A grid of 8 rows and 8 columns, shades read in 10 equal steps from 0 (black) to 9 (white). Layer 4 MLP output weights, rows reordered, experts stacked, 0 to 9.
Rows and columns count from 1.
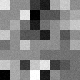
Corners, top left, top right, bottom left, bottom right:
8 5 0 4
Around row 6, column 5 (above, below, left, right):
5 8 5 4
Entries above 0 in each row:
8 7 8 8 8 8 8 7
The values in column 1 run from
0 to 8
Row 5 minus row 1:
-4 0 2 3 4 -1 -3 1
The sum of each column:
41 43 39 32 27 35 36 41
